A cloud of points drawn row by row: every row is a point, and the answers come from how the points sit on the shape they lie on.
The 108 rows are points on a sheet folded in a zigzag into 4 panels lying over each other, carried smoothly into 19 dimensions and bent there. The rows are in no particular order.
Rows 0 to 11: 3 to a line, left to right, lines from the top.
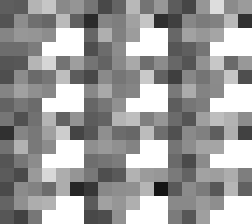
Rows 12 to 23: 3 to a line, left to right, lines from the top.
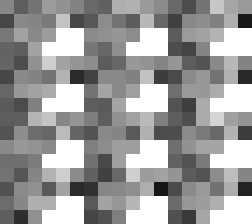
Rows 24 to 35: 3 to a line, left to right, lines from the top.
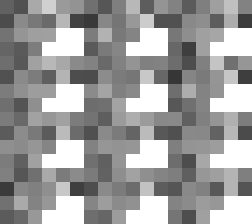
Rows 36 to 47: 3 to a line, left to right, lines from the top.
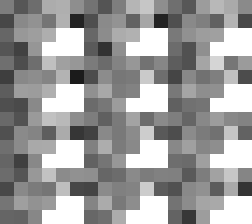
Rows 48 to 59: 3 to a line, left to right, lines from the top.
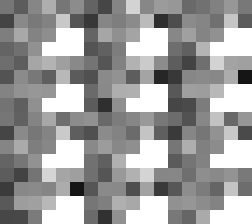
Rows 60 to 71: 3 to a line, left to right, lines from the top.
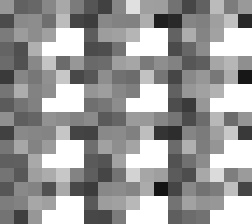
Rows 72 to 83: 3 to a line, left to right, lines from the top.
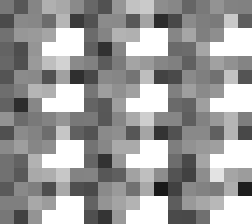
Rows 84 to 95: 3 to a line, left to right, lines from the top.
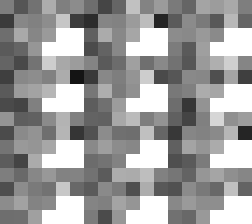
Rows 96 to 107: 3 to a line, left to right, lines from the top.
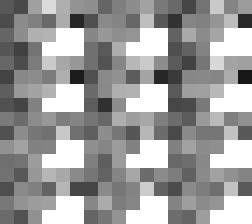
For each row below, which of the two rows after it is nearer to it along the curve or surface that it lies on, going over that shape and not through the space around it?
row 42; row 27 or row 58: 27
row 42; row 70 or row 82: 82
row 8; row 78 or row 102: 102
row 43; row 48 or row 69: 48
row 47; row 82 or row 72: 82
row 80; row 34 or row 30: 30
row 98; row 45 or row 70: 70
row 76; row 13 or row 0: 13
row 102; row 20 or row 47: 20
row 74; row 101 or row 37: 37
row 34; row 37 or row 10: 37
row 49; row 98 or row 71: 98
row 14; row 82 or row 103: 82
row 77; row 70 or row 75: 75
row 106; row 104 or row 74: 104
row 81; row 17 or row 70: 17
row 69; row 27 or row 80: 80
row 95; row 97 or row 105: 105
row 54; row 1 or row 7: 7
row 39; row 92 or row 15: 15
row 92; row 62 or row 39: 62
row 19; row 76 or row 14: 76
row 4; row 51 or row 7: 7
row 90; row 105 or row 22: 105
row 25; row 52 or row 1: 1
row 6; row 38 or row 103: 38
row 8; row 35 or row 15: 35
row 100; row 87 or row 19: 19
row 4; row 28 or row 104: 104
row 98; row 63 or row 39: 63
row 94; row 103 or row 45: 103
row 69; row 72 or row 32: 32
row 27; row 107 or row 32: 107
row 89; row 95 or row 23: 23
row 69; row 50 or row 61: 50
